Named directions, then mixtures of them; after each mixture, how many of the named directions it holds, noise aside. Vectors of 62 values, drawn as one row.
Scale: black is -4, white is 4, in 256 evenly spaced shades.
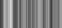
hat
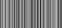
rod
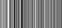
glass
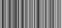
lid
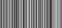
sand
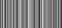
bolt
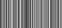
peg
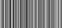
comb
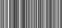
three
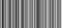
one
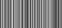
three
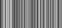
two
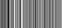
one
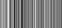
one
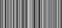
one
